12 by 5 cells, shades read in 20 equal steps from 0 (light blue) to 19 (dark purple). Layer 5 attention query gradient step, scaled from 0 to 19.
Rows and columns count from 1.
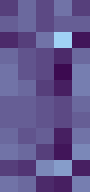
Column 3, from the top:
13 13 9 13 13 14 12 12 11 14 7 16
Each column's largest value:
16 15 16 19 18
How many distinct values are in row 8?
3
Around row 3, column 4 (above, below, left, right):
11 16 9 18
